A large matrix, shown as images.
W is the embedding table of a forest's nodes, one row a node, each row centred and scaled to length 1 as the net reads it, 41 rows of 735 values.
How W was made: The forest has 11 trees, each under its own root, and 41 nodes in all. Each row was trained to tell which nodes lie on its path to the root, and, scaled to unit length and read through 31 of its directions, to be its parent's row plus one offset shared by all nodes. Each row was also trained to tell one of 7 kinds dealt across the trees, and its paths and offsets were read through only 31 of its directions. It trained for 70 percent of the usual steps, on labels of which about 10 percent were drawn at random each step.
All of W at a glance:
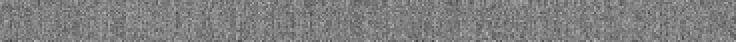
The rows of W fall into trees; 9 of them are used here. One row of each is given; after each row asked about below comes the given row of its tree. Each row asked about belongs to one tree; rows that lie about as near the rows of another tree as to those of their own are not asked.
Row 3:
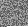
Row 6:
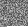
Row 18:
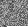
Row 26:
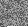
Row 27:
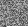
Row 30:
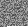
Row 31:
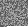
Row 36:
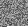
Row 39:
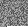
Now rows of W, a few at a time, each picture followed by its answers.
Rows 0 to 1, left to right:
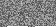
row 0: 26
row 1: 18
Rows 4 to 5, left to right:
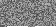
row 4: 26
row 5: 27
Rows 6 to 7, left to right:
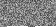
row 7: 26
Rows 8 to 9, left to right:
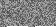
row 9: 39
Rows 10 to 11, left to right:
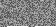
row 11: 31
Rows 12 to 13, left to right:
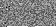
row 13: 27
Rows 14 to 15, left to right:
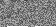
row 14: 18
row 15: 27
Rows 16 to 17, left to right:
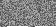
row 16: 31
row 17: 39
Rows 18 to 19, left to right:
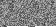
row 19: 36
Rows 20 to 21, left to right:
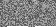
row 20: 31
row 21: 18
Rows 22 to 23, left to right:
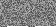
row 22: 36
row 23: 30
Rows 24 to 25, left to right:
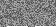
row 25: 18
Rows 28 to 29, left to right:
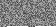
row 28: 31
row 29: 30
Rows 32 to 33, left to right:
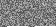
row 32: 26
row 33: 27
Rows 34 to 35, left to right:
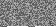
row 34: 26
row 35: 36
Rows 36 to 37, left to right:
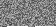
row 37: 39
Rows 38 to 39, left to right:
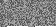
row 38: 31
